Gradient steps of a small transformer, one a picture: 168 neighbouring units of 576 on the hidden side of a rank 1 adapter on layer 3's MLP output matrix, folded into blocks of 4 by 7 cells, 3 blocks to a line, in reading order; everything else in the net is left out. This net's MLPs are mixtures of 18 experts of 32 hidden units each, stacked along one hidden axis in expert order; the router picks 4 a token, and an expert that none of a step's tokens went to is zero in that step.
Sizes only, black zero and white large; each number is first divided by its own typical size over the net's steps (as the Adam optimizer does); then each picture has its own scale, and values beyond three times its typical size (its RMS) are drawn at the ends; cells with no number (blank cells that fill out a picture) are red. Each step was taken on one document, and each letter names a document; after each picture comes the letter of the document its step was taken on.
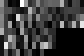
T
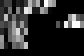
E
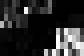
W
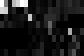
W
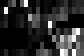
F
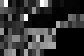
T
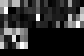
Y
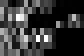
T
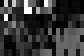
E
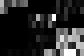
F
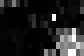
F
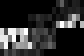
T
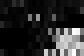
F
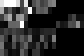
E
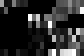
F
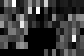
Y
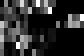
E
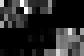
W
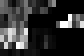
T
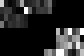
W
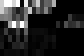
Y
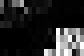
W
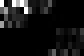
W
